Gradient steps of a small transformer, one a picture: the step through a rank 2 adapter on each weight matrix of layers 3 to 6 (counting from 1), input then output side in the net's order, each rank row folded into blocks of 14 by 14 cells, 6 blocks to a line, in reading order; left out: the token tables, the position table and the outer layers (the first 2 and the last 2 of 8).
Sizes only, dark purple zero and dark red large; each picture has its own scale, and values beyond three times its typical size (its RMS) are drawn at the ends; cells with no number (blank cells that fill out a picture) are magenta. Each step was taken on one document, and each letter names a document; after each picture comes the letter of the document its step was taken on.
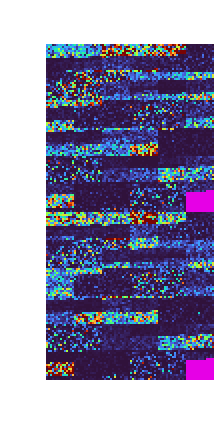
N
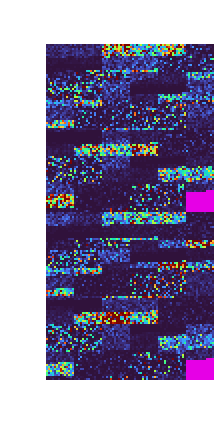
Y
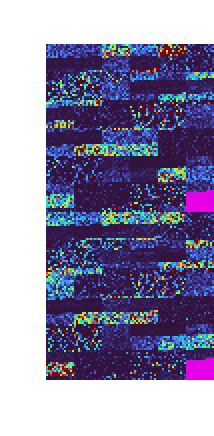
N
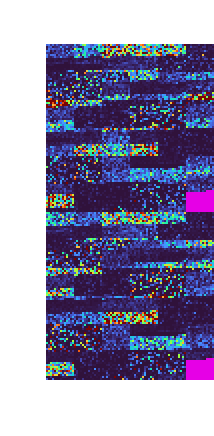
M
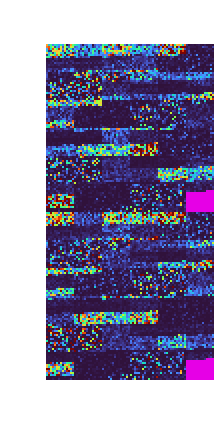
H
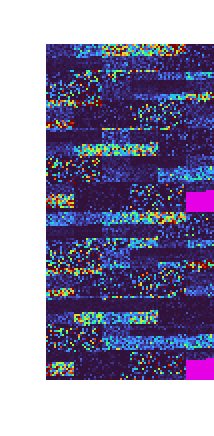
H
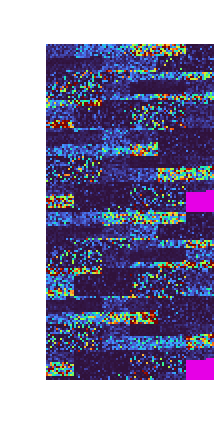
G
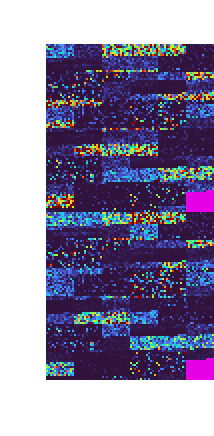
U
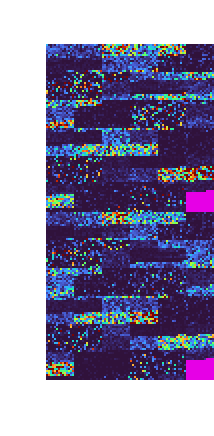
G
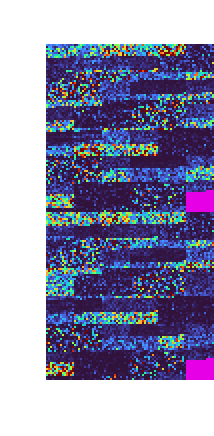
N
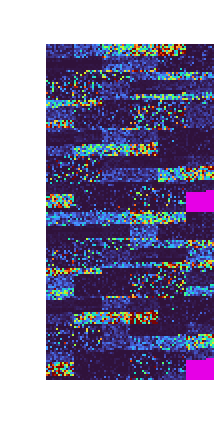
G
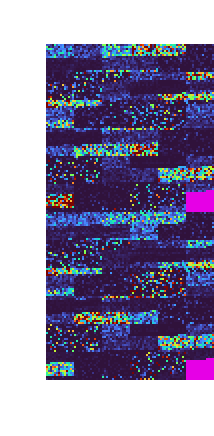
U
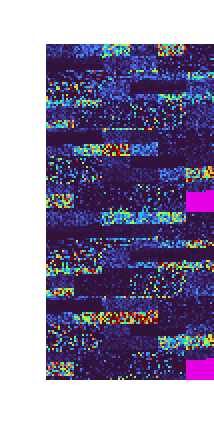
Y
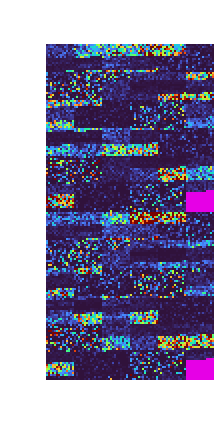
H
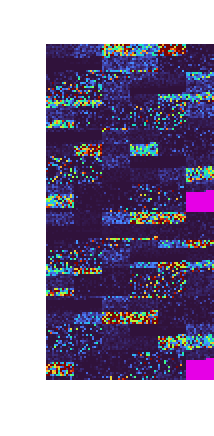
Y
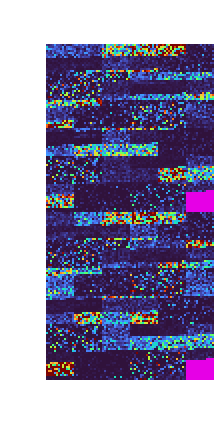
U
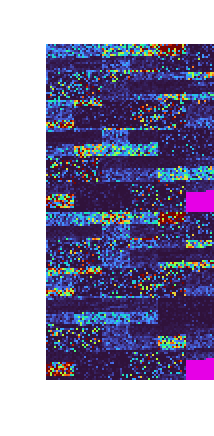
H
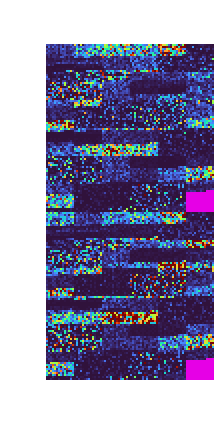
Y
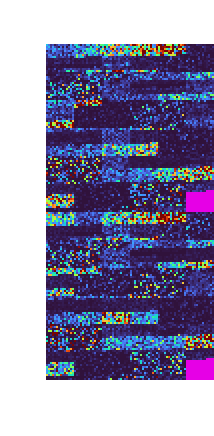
H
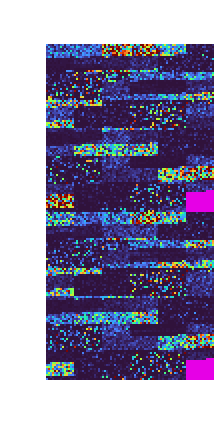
M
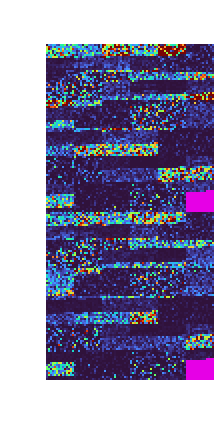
N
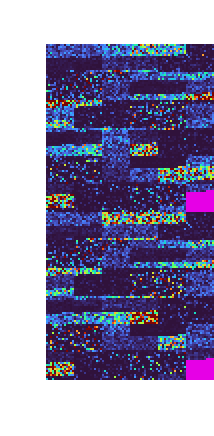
M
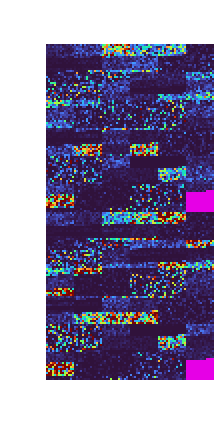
Y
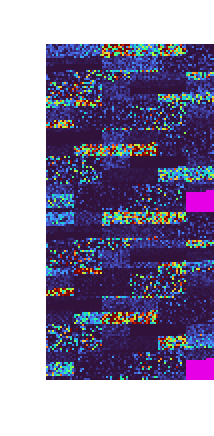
Y
